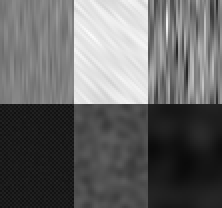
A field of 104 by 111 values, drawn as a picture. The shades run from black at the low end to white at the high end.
It is made of 2 by 3 panels. Panel 1,1: middling, streaked downward, faint in contrast. Panel 1,2: very high, slanting down to the right, faint in contrast. Panel 1,3: middling, streaked downward, strong in contrast. Panel 2,1: very low, checkered, faint in contrast. Panel 2,2: low, blotchy, faint in contrast. Panel 2,3: very low, smooth, faint in contrast.
